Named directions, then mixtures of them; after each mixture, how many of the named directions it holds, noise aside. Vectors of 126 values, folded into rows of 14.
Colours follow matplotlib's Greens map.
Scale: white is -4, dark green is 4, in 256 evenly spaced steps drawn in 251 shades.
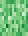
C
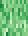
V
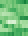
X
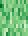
one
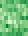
two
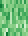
one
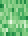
two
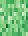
one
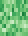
three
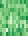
three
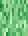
one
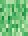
one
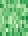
three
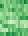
two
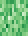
one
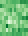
two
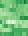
one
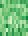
three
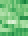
one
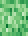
two
